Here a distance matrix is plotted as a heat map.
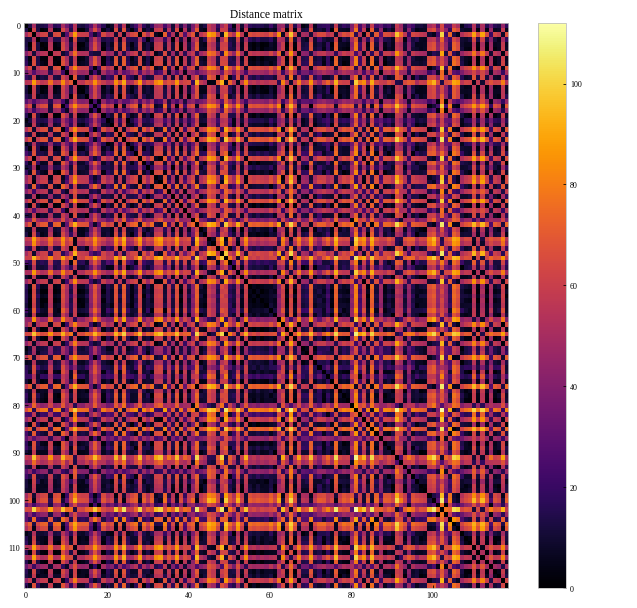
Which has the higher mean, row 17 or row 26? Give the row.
17
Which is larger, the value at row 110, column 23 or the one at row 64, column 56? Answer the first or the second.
the first
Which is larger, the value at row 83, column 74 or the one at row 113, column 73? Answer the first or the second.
the first
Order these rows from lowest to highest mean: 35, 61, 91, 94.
61, 94, 35, 91
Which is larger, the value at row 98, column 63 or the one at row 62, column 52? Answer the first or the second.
the first
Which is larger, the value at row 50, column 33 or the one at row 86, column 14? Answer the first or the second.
the first
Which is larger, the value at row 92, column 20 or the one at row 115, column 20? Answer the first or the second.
the first
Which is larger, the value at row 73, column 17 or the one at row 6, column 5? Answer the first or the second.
the first
